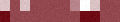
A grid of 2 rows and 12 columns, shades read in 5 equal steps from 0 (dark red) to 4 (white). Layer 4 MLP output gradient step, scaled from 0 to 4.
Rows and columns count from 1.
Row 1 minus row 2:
3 0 2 0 0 0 0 1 4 3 0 0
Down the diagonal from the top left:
3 1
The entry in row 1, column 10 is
3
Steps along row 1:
down up down same same same up up down down same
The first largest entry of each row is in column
9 2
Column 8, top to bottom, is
2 1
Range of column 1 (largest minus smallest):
3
